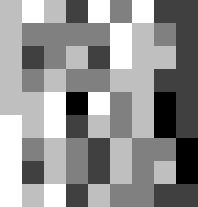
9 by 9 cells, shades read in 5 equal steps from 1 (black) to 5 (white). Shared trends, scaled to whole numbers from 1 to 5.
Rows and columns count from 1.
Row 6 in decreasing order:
5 5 4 4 4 3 2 2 1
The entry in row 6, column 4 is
2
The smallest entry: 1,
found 5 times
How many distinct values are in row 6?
5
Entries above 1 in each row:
9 9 9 9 7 8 8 8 9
